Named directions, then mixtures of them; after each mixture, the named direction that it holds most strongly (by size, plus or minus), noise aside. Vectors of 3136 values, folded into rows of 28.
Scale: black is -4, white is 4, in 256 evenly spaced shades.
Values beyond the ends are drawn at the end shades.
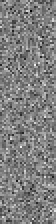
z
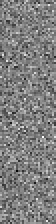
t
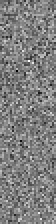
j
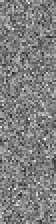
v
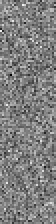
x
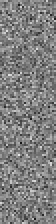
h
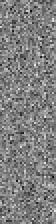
z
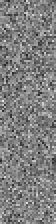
v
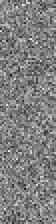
x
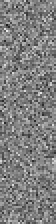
v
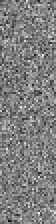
j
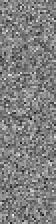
h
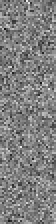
v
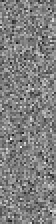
z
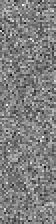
x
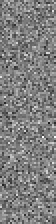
t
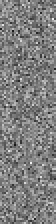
x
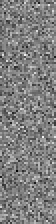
t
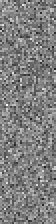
x
